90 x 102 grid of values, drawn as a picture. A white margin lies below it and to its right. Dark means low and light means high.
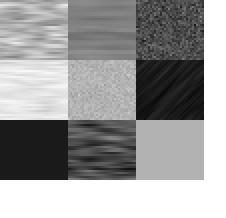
The table splits into 3 rows of 3 panels. Panel 1,1: high, streaked across. Panel 1,2: middling, streaked across, faint in contrast. Panel 1,3: low, fine-grained. Panel 2,1: very high, streaked across, faint in contrast. Panel 2,2: high, fine-grained, faint in contrast. Panel 2,3: very low, slanting up to the right, faint in contrast. Panel 3,1: very low, flat. Panel 3,2: low, streaked across. Panel 3,3: high, flat.
